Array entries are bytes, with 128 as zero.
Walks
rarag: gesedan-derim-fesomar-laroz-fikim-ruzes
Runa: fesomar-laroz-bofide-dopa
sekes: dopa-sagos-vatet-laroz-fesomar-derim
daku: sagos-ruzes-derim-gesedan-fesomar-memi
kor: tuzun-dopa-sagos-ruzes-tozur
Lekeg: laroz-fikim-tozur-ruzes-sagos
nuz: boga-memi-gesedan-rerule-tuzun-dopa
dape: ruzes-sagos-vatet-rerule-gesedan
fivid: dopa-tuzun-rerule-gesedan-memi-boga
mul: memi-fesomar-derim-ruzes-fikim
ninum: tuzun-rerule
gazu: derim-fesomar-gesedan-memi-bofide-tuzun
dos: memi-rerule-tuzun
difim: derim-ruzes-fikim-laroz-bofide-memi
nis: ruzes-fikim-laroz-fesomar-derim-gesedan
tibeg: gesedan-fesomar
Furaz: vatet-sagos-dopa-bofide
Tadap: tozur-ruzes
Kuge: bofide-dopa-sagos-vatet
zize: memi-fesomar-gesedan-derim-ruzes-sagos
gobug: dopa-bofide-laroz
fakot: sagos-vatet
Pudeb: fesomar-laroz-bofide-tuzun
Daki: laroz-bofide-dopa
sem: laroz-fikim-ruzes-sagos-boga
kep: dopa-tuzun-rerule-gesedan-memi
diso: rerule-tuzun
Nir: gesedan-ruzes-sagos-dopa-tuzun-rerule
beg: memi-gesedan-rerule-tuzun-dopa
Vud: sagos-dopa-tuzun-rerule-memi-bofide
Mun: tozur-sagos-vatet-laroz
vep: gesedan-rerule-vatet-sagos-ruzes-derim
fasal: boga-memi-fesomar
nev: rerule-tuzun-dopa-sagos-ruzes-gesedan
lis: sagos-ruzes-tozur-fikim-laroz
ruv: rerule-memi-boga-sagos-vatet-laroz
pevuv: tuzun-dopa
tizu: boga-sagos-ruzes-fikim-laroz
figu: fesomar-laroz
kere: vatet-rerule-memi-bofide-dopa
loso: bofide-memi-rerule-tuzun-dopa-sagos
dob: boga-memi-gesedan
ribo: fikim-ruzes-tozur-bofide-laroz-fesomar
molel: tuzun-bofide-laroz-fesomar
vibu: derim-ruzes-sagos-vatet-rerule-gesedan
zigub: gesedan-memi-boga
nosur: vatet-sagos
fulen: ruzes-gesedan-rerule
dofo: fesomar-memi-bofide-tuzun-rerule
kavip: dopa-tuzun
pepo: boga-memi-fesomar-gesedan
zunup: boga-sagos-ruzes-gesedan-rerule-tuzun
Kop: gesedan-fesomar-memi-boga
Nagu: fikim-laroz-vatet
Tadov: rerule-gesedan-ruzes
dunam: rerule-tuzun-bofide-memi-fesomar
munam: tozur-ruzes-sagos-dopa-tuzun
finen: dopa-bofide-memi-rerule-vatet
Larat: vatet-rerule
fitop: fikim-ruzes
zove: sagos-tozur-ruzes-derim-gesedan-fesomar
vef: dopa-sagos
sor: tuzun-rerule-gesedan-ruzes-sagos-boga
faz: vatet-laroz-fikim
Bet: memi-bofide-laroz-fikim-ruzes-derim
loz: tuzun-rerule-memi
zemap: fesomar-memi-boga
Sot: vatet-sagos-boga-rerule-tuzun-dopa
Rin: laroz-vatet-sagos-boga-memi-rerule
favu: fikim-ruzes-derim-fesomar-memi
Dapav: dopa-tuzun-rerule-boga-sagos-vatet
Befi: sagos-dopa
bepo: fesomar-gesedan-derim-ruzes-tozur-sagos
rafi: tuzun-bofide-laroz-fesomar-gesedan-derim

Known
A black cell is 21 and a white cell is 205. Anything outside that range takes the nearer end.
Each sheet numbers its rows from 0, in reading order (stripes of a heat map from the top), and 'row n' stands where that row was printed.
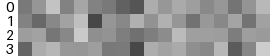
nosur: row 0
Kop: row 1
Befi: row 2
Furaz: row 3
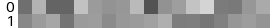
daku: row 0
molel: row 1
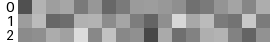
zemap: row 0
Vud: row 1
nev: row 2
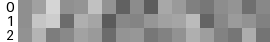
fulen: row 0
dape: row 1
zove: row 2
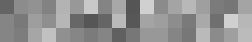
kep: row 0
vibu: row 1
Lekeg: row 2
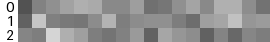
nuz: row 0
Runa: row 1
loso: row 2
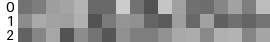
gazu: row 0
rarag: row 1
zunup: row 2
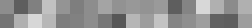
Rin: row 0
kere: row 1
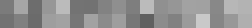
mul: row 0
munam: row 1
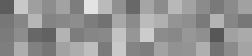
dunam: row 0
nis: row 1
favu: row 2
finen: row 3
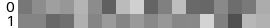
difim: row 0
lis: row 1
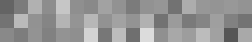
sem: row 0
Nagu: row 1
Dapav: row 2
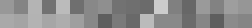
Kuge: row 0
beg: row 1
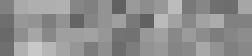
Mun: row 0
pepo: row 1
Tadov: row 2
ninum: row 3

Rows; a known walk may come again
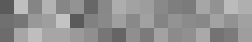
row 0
dofo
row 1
tibeg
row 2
Larat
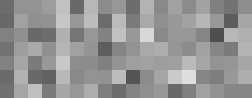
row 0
diso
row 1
kavip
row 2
favu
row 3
vef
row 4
fakot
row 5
daku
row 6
faz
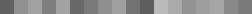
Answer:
pepo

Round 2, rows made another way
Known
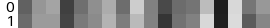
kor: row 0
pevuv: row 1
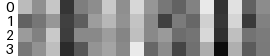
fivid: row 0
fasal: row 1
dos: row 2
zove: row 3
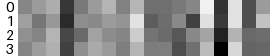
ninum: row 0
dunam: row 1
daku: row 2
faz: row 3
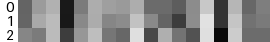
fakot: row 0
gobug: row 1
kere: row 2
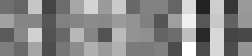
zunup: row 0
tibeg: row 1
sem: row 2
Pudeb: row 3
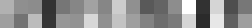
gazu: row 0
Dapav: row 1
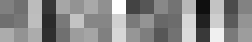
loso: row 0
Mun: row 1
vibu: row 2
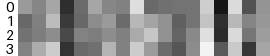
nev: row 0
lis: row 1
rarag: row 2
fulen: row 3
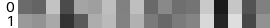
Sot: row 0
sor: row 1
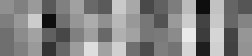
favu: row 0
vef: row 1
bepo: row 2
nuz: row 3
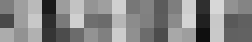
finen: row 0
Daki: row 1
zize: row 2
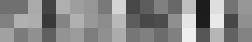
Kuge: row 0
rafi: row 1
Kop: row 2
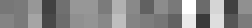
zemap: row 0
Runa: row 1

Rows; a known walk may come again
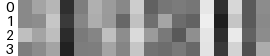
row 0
loz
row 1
Larat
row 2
kep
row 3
diso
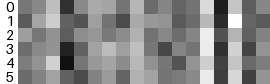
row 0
nosur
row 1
Lekeg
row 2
Kop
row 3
dob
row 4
vef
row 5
bepo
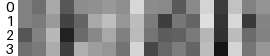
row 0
Nir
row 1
pepo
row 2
Befi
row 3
Kuge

